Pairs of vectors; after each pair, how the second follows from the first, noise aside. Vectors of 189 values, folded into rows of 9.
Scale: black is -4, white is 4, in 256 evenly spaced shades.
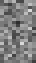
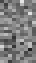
shuffled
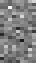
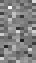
sign-scrambled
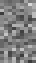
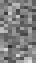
shuffled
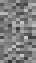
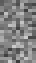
sign-scrambled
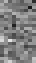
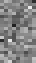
sign-scrambled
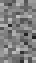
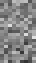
sign-scrambled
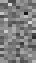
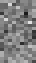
sign-scrambled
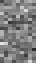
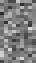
shuffled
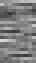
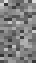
shuffled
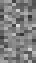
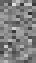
shuffled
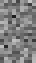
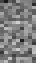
shuffled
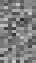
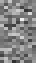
sign-scrambled
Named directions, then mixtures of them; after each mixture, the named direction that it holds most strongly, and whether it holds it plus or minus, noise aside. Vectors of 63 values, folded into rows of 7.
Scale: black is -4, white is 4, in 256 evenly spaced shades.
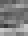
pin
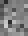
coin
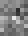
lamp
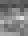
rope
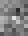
lamp, plus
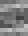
pin, plus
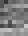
pin, plus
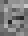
rope, minus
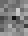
lamp, minus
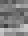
pin, plus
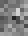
lamp, minus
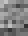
pin, minus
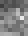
rope, plus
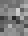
lamp, minus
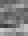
pin, plus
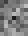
lamp, minus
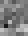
pin, plus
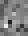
coin, plus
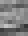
pin, minus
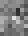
lamp, plus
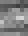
rope, plus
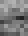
rope, minus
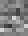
lamp, plus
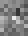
lamp, plus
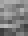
pin, minus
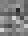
lamp, plus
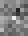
lamp, plus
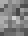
lamp, plus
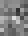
lamp, plus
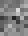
lamp, minus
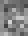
rope, plus
